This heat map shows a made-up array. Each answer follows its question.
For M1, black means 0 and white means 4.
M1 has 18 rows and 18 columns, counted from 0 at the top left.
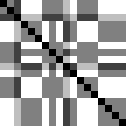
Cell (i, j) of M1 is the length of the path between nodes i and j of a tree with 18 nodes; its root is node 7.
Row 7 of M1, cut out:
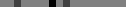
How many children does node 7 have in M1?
2
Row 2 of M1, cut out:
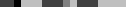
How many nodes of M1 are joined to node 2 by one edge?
8
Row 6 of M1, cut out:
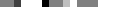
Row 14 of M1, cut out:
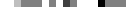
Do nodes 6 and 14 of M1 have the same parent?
no
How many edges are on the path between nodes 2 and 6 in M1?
1
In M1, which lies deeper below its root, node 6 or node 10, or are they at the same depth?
the same depth
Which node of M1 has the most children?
9
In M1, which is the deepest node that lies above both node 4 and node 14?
9
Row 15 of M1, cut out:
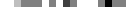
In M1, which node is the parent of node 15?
9
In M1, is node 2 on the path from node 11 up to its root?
yes
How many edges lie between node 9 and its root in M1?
1
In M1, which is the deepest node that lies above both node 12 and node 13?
2
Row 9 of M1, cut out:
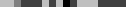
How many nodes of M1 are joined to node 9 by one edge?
9
